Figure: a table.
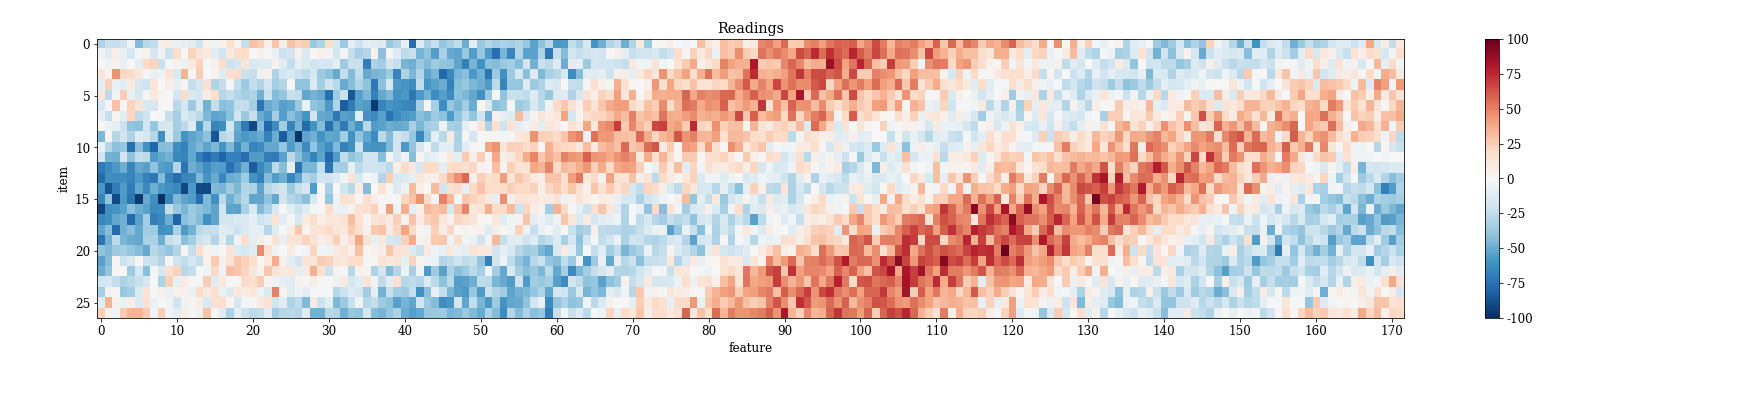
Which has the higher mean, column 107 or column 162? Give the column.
107
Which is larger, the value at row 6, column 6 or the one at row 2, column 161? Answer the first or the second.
the second
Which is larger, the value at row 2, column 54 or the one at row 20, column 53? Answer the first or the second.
the second
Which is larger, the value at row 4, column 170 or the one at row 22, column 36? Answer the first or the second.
the first
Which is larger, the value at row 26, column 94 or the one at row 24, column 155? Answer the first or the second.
the first
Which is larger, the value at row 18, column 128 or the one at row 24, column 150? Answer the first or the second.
the first
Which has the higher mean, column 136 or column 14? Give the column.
136
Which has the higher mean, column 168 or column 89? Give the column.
89
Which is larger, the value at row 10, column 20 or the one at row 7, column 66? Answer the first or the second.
the second
